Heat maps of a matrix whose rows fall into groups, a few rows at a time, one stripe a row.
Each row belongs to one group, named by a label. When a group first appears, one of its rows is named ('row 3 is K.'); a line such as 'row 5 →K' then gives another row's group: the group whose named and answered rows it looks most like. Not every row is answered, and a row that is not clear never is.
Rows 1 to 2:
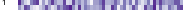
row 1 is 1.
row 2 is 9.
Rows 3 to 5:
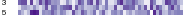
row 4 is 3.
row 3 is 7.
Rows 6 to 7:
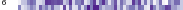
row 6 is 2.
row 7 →7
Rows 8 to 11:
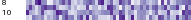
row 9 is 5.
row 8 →2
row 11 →9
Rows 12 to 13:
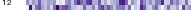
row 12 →9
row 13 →2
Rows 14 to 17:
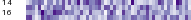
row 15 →7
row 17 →5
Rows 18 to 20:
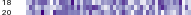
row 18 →3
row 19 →9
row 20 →3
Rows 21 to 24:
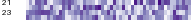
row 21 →3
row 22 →9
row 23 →5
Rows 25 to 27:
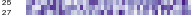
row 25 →7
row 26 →1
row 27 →2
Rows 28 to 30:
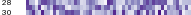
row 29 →7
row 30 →3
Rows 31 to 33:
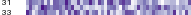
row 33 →5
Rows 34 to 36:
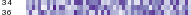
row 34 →9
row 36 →5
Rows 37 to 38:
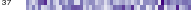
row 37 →1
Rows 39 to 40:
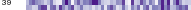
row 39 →9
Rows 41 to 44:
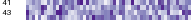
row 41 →9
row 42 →3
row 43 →2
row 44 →7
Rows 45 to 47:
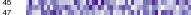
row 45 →5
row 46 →2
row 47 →1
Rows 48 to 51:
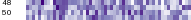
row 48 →3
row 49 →2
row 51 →7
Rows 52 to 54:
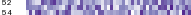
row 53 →9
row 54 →2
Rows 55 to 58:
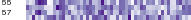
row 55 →3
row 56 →2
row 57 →2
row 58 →7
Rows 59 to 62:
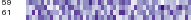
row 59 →2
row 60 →3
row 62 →5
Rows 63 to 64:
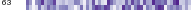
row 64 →7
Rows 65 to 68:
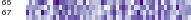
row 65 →3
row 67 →3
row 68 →3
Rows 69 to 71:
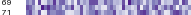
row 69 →7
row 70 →1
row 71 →7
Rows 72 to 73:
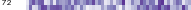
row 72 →9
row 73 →1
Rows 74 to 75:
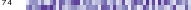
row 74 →3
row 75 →5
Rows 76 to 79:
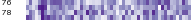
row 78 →5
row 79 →1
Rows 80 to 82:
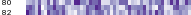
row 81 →7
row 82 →7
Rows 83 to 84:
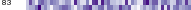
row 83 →5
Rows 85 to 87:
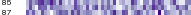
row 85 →5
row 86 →5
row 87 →3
